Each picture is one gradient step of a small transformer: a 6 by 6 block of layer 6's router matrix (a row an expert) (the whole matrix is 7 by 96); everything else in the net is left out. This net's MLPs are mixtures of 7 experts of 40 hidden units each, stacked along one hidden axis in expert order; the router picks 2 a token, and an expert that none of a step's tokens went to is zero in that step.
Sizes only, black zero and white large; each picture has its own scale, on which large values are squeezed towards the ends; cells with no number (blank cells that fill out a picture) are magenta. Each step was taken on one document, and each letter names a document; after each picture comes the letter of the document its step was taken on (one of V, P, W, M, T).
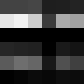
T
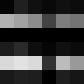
T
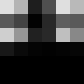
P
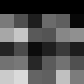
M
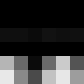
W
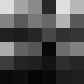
P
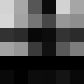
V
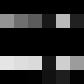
T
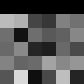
M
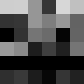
P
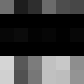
W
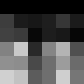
M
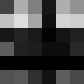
V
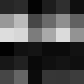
M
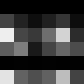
M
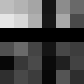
T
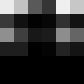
P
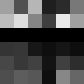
T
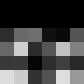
M
